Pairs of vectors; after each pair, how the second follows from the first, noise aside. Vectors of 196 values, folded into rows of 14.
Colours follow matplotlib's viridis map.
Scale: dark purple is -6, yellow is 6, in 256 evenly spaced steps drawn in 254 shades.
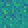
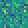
scaled up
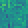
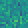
wrapped around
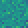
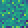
scaled up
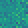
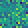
scaled up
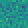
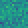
wrapped around
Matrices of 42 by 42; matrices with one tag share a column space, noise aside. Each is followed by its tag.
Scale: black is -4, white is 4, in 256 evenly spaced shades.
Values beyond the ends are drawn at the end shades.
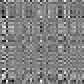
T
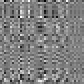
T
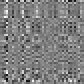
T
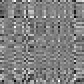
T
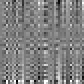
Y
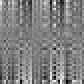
Y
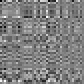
T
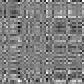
T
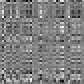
T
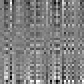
Y
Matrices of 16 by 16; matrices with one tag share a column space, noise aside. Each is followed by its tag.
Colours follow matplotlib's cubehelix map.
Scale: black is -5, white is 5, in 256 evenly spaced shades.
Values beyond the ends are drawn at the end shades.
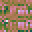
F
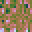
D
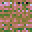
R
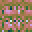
F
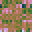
D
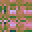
F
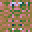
R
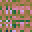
F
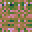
R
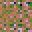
R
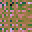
R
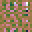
R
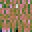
D
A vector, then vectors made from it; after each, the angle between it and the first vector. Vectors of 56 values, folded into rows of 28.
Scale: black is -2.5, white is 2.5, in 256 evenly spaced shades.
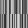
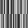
nearly opposite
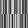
nearly parallel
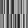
nearly opposite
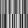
nearly parallel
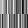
partly aligned
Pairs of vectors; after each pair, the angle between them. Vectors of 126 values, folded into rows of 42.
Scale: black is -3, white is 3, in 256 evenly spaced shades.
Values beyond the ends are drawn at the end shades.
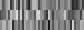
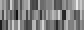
partly opposed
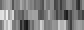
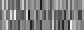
orthogonal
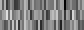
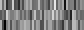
partly aligned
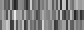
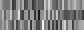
partly aligned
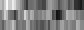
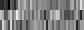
partly opposed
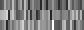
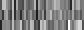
orthogonal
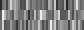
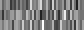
partly opposed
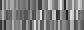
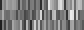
nearly parallel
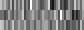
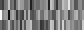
partly opposed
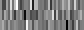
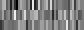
nearly opposite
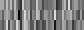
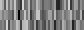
nearly parallel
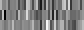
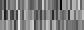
partly aligned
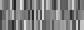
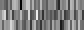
partly opposed
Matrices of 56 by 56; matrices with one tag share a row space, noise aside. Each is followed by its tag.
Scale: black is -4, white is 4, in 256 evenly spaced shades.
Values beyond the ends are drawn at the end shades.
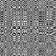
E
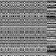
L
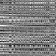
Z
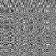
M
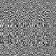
M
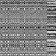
L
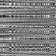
Z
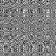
M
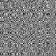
M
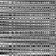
Z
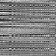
Z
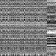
L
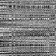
Z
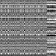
L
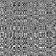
E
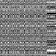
L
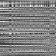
Z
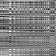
Z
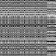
L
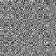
M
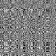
M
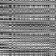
Z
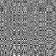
E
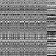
L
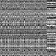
L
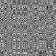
E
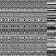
L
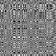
E
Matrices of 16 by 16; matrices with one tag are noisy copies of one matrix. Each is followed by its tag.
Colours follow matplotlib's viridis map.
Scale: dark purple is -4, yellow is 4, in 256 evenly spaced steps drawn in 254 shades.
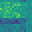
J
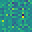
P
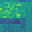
J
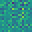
P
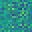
P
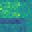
J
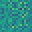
P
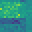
J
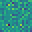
P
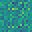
P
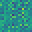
P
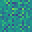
P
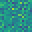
P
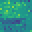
J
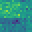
J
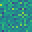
P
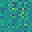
P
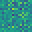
P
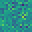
P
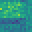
J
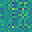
P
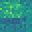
J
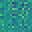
P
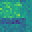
J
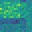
J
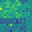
J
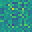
P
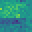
J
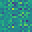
P
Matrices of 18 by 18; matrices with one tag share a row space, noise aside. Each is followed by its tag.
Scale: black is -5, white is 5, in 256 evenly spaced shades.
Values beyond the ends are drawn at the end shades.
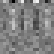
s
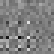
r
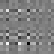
r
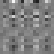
s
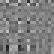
r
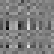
r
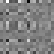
r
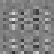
s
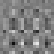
s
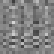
s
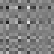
r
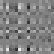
r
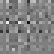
r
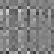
r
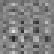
s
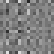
r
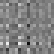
r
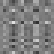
s
